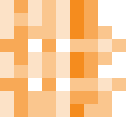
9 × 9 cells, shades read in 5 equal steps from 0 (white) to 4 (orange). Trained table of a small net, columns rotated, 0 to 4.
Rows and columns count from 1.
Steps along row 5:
up down up down up down down down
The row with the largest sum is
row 3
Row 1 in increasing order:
0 0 1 1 1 2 3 3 4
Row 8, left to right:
1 3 2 2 1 3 3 2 0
